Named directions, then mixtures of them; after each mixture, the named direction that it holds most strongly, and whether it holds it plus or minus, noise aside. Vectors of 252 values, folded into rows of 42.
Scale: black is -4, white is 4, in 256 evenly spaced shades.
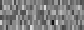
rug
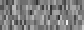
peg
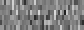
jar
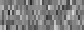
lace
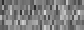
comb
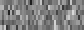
lace, plus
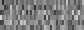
comb, plus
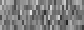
peg, minus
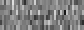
jar, plus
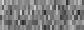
comb, minus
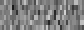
jar, minus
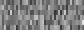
jar, minus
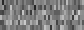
comb, plus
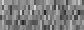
comb, minus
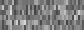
comb, plus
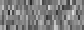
lace, plus
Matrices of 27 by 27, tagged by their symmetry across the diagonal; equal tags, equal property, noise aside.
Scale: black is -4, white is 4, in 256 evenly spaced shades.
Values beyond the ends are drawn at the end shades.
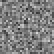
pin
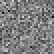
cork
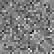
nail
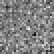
nail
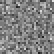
cork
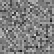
nail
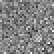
nail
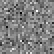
cork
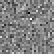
cork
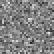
cork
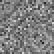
nail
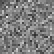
nail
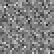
pin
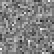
nail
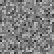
nail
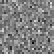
cork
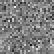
cork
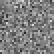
pin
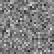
pin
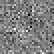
pin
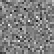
pin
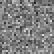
cork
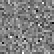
pin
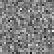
pin
